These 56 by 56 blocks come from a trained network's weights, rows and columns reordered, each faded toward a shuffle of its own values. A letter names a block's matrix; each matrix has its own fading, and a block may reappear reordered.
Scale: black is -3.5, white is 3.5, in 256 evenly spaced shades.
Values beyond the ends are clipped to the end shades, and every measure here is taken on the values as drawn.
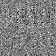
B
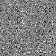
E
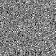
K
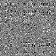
E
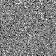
K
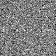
K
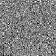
K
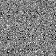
B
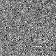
K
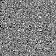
K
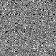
E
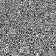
K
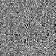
B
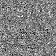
K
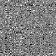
E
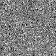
K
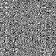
B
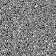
K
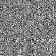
B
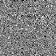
B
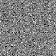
B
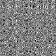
B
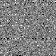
E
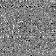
E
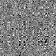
E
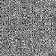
B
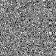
K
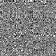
B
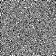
K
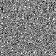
K
